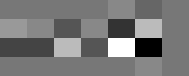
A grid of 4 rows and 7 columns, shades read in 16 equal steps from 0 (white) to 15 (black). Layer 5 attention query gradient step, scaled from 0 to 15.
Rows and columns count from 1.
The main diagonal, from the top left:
8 7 4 8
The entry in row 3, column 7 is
8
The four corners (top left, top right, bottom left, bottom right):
8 8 8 8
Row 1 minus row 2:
2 1 -2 1 -5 5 0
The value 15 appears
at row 3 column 6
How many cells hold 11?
2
